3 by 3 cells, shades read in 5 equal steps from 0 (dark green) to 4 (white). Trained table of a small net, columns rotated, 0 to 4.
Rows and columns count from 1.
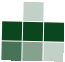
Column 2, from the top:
3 0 2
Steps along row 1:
down up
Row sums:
11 0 6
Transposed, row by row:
4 0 1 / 3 0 2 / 4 0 3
